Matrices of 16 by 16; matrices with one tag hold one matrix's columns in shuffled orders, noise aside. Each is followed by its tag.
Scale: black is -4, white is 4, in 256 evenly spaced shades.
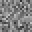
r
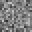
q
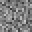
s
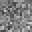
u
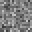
q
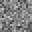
r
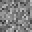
s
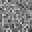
q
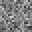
r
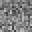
u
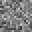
r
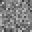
q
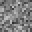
s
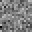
r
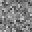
s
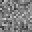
r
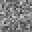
r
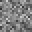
r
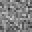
r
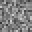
s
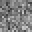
u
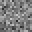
r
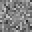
r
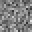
s
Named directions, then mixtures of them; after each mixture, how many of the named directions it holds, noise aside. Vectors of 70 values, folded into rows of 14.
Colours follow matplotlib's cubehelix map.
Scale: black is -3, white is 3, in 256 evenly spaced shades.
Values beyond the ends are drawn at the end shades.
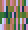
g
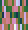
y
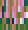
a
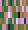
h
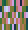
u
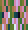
two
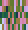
two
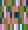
one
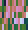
three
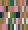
three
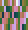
three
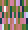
three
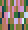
three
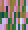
two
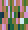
three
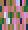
three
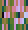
three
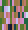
two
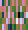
three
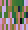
one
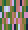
one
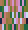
three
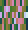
two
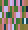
two
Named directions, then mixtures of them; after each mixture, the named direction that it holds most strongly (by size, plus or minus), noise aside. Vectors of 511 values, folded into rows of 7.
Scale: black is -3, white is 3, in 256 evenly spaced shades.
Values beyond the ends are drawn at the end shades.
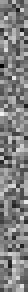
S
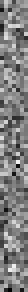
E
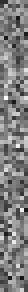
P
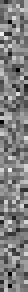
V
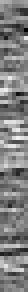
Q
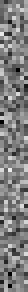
V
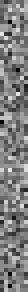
V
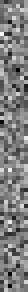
V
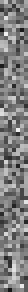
S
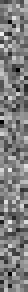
V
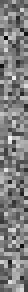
S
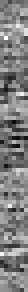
Q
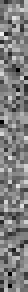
V
